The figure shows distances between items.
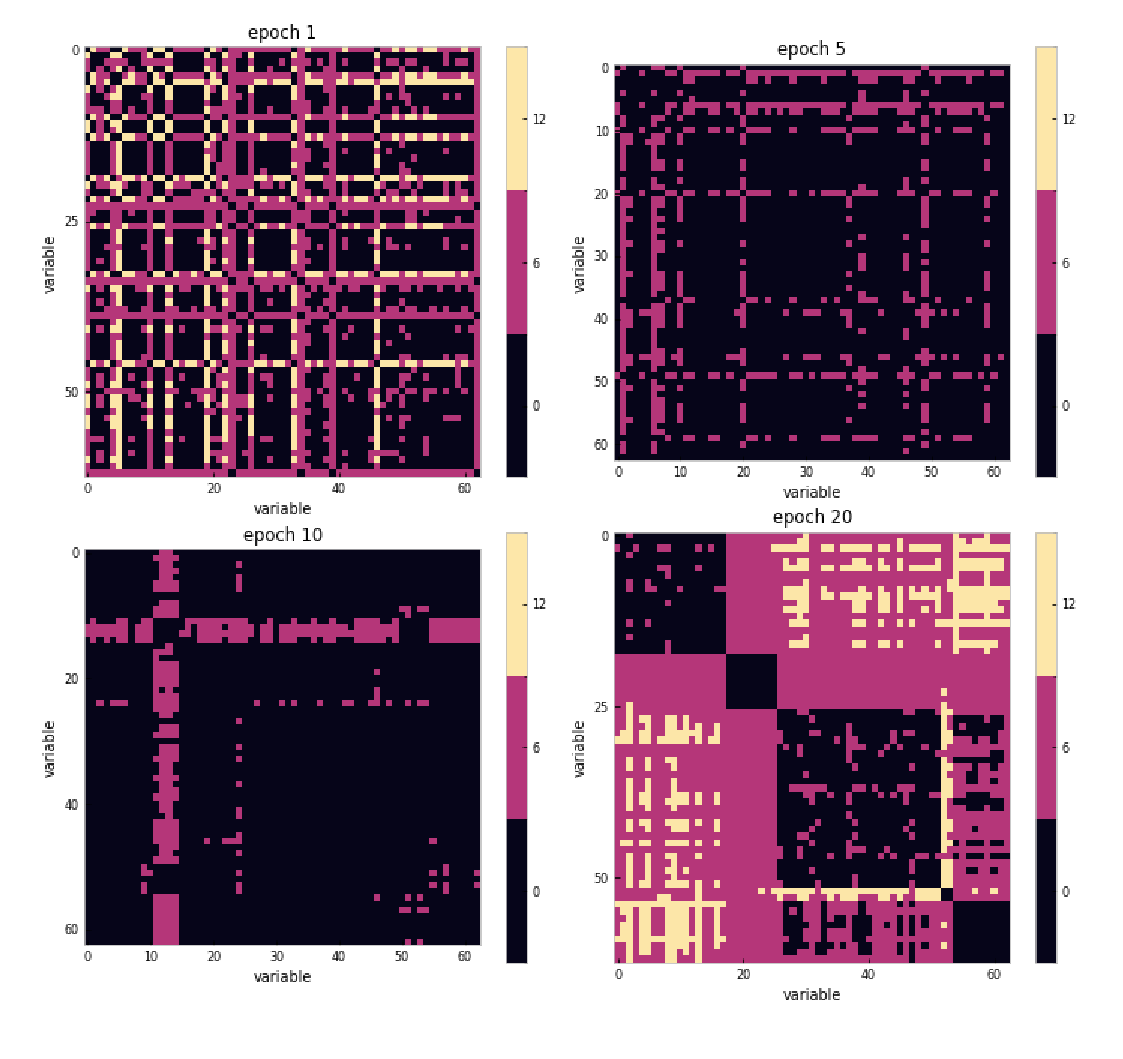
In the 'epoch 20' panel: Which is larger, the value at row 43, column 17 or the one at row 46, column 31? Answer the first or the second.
the first
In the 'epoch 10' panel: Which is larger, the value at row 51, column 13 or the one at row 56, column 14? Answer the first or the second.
the second
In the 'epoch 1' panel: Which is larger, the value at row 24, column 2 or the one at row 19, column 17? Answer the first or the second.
the second
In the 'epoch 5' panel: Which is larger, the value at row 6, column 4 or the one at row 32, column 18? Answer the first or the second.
the first
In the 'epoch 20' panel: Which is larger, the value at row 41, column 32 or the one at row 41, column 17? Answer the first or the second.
the second
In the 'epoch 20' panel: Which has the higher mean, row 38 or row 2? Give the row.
2
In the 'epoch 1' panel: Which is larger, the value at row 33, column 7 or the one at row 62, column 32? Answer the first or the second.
the first
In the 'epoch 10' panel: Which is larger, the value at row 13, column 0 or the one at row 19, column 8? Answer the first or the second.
the first
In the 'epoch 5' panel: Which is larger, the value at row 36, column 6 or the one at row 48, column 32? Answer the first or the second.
the first
